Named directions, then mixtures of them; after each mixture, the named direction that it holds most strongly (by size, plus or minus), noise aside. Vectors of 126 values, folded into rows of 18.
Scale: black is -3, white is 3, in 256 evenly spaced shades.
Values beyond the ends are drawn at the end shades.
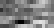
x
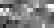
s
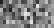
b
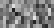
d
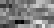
x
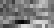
x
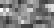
s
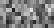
d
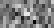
d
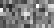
b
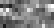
s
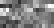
s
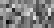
d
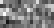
s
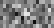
d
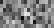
b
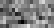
x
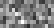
d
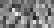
d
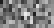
b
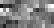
s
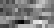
x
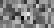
b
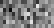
b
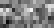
s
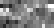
s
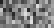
b
